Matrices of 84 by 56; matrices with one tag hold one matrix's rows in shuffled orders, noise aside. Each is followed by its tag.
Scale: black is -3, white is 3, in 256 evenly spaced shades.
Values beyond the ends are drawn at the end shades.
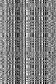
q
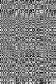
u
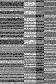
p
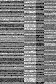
p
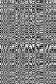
u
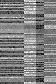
p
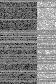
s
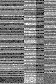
p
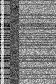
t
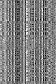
q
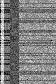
t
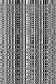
q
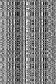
q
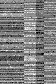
p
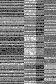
p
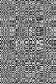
u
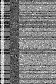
t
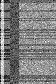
t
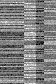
p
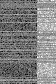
s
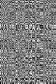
u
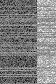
s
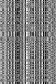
q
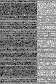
s
